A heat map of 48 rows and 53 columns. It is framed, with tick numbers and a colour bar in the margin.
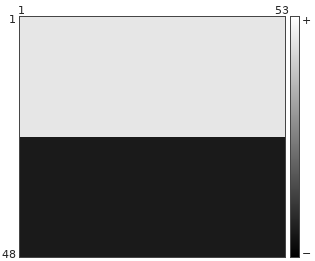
It is made of 2 by 1 panels. Panel 1,1: very high, flat. Panel 2,1: very low, flat.
